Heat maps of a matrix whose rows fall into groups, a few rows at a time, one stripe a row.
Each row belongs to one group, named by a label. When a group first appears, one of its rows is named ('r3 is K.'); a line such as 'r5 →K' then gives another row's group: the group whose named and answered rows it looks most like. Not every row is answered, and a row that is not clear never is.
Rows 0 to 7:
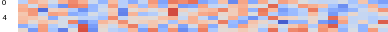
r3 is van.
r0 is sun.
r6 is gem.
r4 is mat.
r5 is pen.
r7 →gem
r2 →van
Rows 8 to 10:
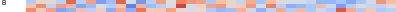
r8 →sun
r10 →mat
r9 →van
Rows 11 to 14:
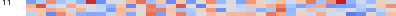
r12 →van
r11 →gem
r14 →van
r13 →mat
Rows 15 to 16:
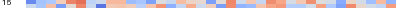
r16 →pen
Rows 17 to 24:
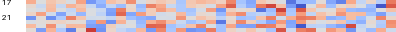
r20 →mat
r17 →pen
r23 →pen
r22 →mat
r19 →mat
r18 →pen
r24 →gem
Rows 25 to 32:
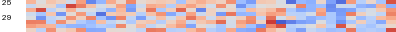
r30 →van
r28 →pen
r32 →pen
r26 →sun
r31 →mat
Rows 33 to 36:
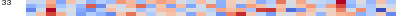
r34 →gem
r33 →mat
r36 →mat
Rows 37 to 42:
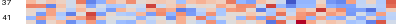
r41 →sun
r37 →pen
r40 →gem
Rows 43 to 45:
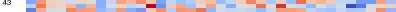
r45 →sun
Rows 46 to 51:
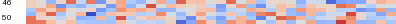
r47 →mat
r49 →pen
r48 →gem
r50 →mat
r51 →mat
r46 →sun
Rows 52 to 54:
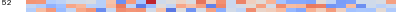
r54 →gem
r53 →sun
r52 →van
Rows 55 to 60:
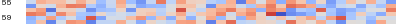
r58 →van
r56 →sun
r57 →van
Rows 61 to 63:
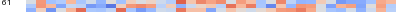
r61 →van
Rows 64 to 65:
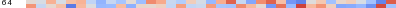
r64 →pen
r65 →gem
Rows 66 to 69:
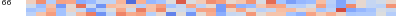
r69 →gem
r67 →pen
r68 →mat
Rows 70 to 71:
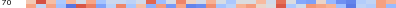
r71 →gem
